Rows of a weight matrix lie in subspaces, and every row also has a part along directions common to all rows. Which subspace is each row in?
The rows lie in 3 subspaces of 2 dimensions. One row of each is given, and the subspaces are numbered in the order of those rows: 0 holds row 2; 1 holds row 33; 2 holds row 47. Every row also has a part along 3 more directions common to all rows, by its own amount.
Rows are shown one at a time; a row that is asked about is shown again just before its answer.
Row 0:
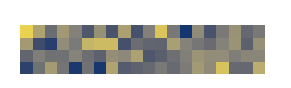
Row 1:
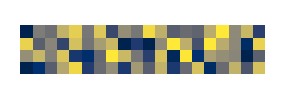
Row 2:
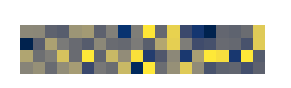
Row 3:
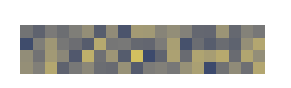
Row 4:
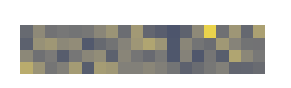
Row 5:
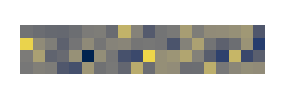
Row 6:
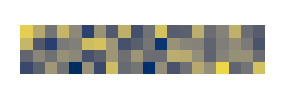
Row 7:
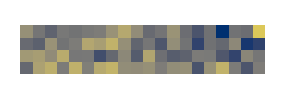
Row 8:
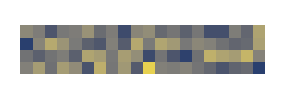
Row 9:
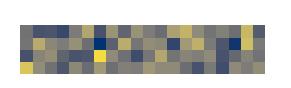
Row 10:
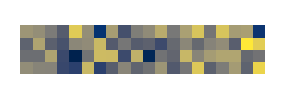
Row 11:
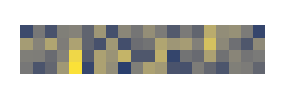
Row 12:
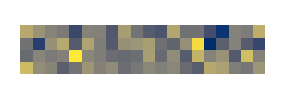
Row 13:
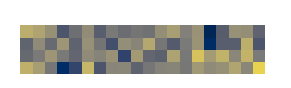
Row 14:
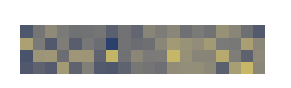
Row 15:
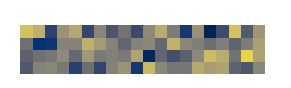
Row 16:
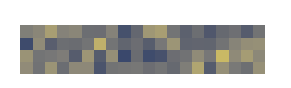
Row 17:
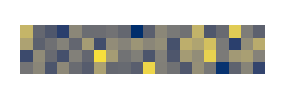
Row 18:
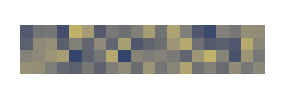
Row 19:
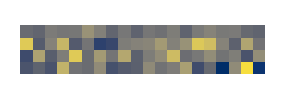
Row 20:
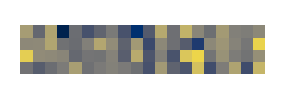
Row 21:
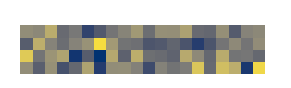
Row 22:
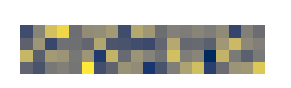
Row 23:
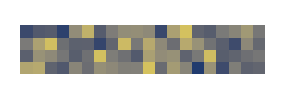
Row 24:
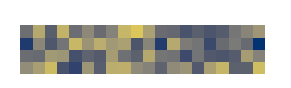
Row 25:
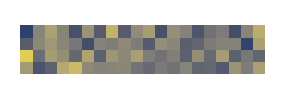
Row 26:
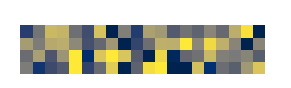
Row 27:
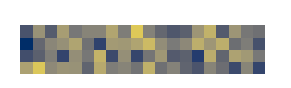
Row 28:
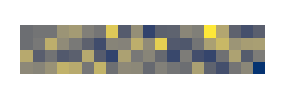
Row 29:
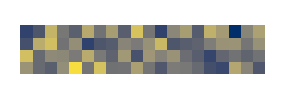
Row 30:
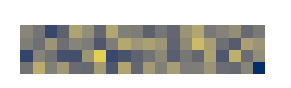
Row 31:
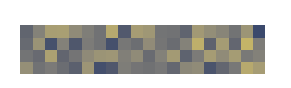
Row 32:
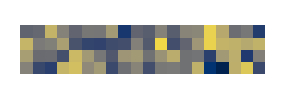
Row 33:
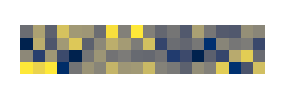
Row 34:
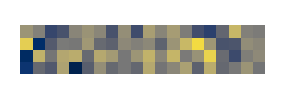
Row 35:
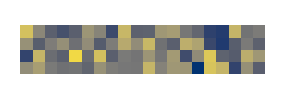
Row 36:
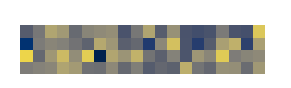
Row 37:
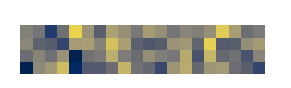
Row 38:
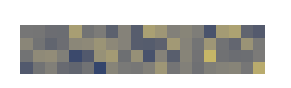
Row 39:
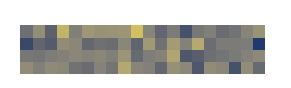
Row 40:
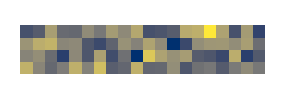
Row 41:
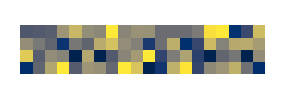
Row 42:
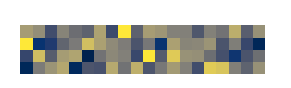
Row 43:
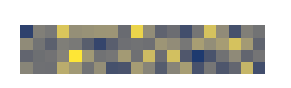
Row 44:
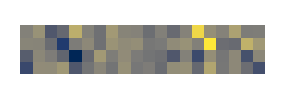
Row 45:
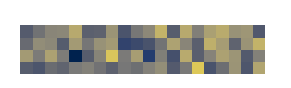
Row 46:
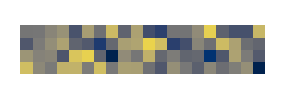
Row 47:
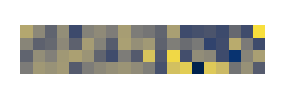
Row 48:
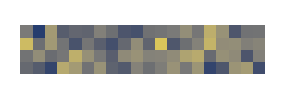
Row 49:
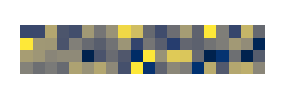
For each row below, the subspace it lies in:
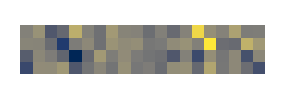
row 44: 2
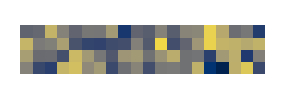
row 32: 1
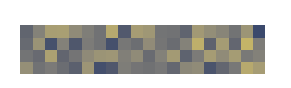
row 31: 1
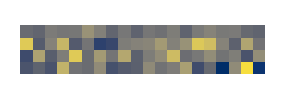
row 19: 1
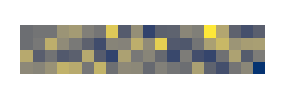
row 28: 2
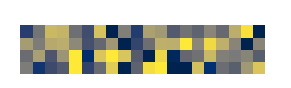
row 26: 2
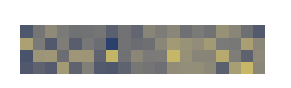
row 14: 1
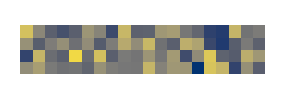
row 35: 2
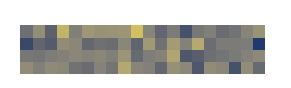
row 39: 1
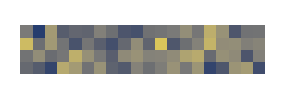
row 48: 1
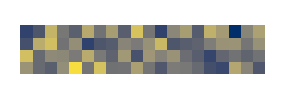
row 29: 0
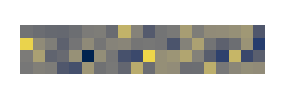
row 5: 0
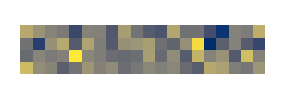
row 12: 2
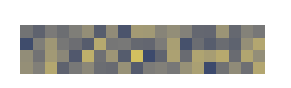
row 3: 0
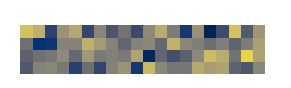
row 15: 0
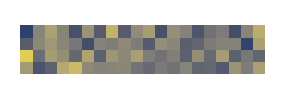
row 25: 0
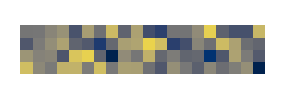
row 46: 2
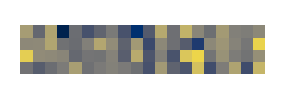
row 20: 1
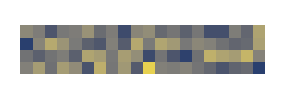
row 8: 0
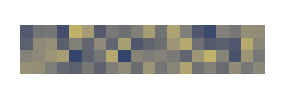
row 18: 0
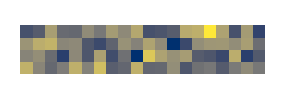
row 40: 0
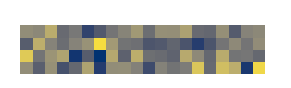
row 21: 1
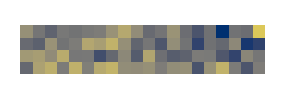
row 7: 1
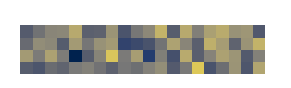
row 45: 2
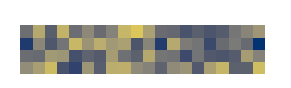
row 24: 1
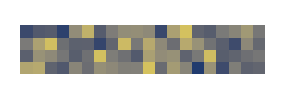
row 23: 0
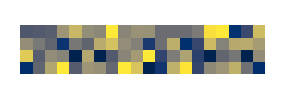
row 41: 2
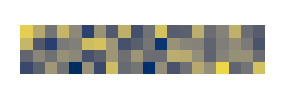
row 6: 0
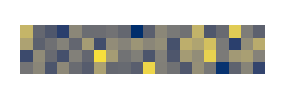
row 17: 1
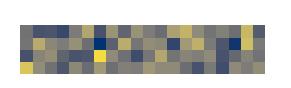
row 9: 0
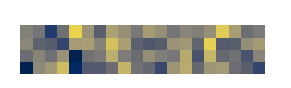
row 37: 2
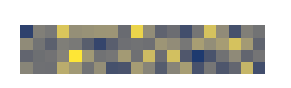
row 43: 1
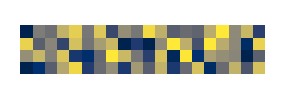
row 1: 2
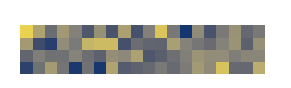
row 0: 0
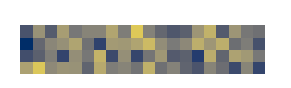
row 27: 1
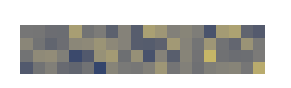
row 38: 2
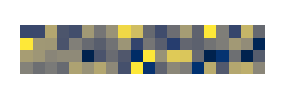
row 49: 0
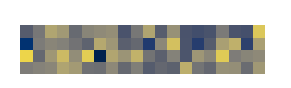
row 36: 0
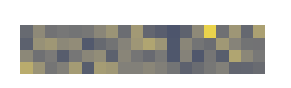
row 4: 1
